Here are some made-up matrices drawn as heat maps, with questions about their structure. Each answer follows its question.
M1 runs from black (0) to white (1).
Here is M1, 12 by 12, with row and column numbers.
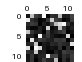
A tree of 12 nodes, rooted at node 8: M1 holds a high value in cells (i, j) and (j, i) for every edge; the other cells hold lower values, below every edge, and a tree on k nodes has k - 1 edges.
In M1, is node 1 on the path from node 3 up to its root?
no
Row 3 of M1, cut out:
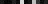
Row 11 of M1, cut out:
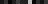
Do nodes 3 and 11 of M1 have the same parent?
no
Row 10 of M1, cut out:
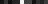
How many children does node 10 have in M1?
0
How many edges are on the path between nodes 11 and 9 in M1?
3
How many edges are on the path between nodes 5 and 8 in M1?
2
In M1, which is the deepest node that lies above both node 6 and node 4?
0
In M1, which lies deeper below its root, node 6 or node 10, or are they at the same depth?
the same depth
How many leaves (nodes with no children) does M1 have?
5
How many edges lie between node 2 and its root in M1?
1
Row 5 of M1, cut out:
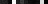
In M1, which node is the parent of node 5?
3
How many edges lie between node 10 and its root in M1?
3
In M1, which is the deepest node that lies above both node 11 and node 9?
2
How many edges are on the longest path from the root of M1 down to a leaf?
3
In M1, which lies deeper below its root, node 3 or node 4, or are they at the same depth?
node 4
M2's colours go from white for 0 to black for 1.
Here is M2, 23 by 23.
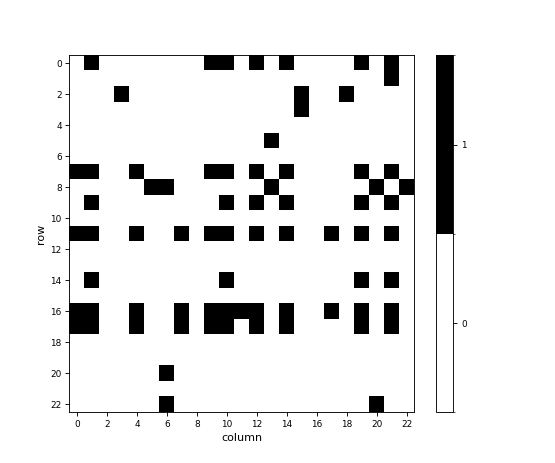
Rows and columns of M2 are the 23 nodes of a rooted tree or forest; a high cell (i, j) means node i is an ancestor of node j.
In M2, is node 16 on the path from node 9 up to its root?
yes
